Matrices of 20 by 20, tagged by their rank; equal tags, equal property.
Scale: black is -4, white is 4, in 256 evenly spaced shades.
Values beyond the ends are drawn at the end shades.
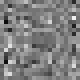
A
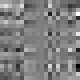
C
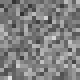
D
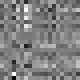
A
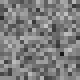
D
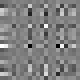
C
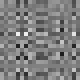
C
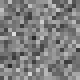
D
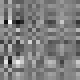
C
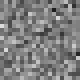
D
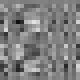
C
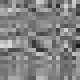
A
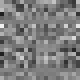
A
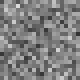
D
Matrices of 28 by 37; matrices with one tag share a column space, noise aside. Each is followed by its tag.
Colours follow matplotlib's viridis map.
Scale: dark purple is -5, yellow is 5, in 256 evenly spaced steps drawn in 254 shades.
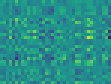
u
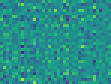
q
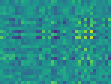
u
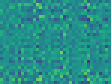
q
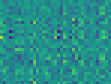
u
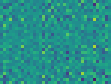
q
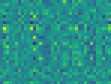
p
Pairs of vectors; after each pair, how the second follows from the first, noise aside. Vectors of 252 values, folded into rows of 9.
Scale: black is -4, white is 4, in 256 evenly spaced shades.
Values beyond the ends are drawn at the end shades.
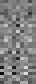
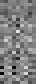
copied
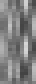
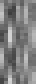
reversed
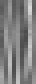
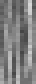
copied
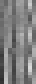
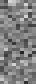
shuffled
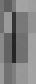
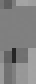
partly zeroed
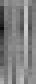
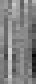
reversed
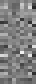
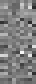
copied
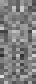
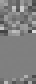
partly zeroed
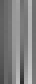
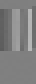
partly zeroed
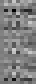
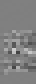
partly zeroed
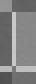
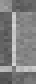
copied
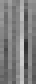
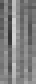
reversed
